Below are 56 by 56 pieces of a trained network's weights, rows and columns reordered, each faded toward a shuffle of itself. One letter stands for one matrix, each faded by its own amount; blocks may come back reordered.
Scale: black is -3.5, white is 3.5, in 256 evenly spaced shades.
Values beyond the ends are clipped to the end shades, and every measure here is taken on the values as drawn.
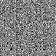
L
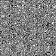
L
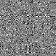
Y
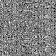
L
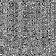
L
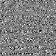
Y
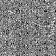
L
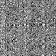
L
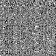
L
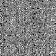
L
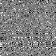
Y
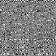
Y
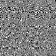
Y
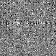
L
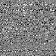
Y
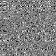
Y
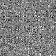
L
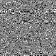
Y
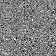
L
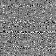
Y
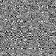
Y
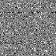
Y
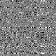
Y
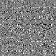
Y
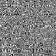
Y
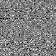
Y
